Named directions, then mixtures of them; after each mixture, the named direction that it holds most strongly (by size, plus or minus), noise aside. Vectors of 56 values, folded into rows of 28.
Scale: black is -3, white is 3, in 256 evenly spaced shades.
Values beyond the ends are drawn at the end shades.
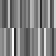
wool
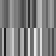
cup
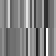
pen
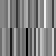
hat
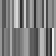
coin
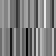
hat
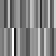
wool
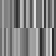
coin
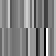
pen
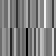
hat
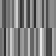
coin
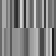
coin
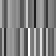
cup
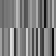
hat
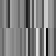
pen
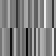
hat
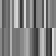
coin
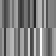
cup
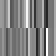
pen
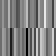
hat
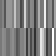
coin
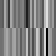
pen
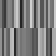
coin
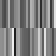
wool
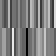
wool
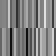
hat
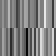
hat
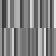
wool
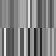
cup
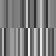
cup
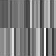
wool
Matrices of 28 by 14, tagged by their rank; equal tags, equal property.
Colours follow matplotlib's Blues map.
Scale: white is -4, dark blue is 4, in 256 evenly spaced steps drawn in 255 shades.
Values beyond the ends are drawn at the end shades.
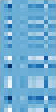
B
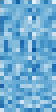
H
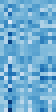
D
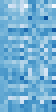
H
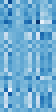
D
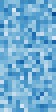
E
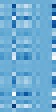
B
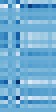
B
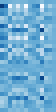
D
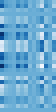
B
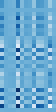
B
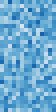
E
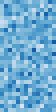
E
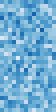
E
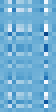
B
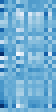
D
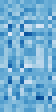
H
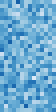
E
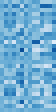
H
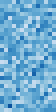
E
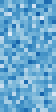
E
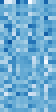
H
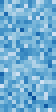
E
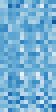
H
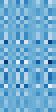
B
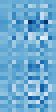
D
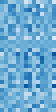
H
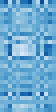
D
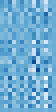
D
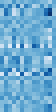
D
